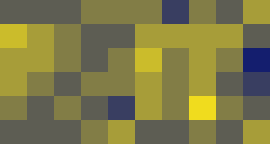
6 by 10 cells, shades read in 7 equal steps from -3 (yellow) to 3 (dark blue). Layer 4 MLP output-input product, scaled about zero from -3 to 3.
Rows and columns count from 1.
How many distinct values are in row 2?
4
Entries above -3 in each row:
10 10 10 10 9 10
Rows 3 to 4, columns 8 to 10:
-1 0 3 / -1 1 2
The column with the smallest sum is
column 8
